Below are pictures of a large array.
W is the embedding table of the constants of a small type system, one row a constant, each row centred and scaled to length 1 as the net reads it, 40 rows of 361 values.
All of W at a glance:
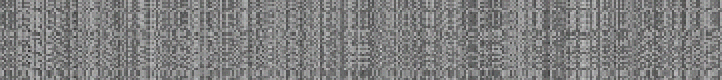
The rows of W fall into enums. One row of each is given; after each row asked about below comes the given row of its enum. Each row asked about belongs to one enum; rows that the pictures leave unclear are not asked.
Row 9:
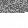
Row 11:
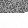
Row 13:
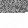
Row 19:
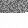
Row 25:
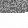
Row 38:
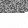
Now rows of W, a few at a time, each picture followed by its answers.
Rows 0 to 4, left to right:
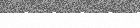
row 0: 11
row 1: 9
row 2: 11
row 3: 9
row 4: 19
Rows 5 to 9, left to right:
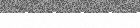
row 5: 13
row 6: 38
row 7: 11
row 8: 11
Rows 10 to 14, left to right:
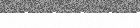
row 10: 38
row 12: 9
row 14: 38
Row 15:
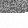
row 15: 25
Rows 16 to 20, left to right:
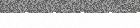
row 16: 19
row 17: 19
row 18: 38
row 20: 9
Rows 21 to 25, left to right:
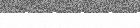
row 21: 13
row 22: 9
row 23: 25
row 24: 11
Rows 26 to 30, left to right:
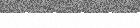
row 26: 19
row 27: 13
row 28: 25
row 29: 11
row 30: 13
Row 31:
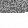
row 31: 25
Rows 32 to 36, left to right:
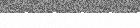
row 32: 9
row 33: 38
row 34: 19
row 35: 13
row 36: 13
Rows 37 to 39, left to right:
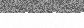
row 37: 13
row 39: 9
